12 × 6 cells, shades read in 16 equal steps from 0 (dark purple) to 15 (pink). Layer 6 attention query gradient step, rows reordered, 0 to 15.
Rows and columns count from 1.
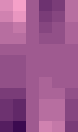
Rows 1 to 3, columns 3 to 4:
8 4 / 8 5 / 8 6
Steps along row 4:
same down down same up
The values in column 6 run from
5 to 10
